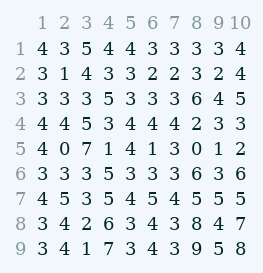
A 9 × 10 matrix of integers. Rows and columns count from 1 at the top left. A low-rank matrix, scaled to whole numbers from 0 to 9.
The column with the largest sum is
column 10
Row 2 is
3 1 4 3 3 2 2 3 2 4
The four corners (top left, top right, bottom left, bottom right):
4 4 3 8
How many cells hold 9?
1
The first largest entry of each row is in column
3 3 8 3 3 8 2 8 8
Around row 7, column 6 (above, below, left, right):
3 4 4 4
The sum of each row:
36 27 38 36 23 38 45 44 47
